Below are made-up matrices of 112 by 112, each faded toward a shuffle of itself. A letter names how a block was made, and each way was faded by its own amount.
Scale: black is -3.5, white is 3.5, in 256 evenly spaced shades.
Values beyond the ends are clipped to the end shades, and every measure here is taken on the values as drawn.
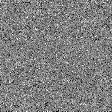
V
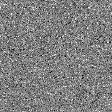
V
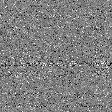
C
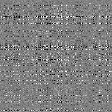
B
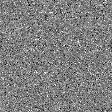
V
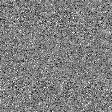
V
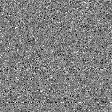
V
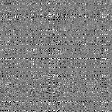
B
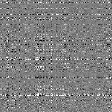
B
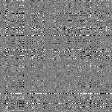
B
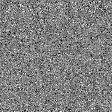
V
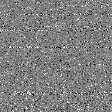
C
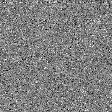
V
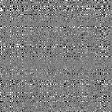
B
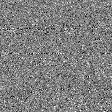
V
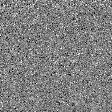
V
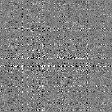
B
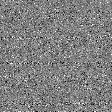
V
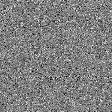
V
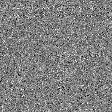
V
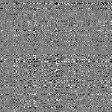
B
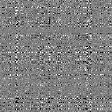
B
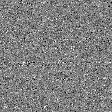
V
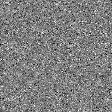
V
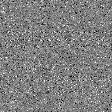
C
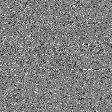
C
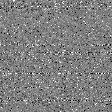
C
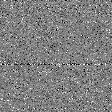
C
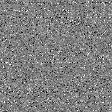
C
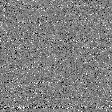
C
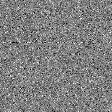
V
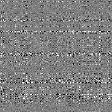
B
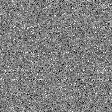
V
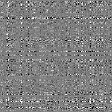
B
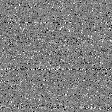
C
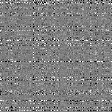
B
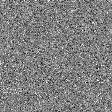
V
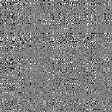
B
